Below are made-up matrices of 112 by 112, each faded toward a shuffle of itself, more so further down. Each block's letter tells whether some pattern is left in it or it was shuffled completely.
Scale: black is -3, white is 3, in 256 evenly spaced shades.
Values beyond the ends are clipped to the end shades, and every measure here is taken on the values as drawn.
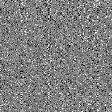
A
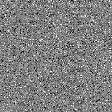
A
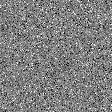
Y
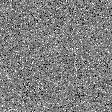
Y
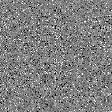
A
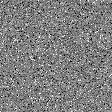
Y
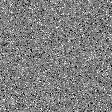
Y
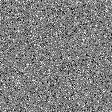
Y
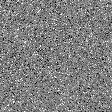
Y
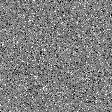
Y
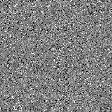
A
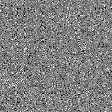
A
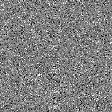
A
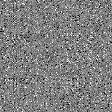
A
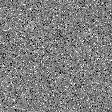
Y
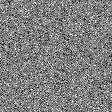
Y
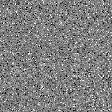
A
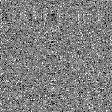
A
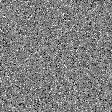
Y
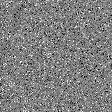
Y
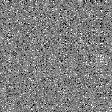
A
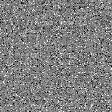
A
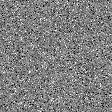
Y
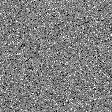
Y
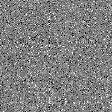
A
